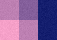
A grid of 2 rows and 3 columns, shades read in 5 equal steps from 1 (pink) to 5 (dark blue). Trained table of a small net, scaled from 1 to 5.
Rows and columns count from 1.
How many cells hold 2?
2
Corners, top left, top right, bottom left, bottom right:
2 5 1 5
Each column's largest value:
2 3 5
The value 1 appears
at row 2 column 1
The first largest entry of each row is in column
3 3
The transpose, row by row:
2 1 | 3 2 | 5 5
